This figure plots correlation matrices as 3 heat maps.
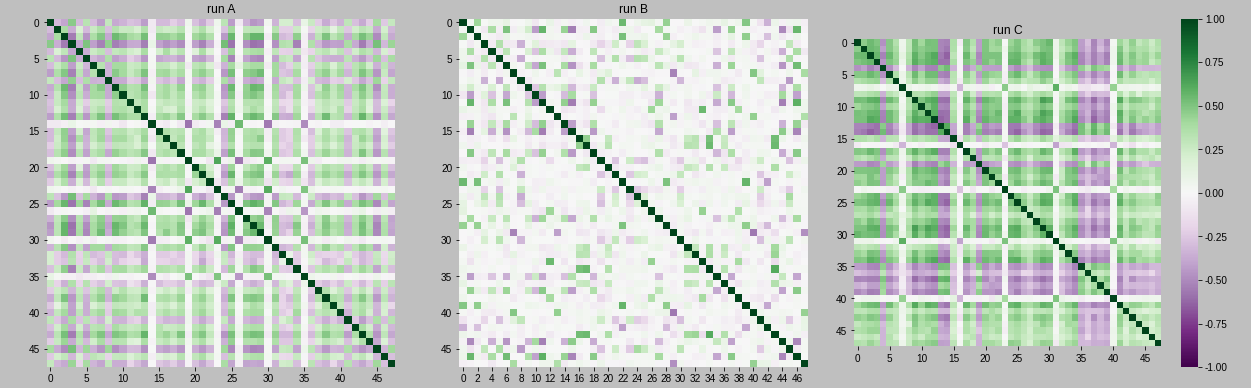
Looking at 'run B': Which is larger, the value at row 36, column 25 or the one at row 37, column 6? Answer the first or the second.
the second
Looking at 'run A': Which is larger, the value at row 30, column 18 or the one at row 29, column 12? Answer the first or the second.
the second
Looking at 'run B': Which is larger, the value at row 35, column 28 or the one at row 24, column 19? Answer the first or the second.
the first
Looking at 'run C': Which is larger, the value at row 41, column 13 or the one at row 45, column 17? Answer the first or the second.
the second
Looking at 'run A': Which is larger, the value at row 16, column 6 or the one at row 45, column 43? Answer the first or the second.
the first
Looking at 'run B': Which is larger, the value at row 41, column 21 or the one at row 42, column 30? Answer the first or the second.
the second
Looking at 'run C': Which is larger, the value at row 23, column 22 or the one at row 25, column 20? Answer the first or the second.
the second
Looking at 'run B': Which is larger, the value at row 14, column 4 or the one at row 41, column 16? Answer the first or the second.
the first
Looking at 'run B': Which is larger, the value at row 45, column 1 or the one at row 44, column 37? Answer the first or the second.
the first
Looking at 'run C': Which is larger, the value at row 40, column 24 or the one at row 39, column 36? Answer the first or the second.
the second
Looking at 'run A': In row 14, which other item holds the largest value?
26
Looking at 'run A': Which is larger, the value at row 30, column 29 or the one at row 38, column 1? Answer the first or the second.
the second
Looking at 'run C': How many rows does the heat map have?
48
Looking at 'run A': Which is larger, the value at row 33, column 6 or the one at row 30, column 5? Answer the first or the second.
the second
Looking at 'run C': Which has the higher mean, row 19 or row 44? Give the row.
44
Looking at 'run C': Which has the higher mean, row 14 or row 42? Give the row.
42
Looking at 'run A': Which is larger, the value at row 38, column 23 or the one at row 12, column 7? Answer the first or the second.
the second
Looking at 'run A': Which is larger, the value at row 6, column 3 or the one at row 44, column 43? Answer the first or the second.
the second
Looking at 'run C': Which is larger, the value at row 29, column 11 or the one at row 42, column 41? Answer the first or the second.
the first
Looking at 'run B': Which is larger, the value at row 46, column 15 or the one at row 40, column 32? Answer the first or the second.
the second
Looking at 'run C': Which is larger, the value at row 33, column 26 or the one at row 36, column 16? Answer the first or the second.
the first
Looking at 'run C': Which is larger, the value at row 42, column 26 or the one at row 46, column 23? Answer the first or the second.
the first
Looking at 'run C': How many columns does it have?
48
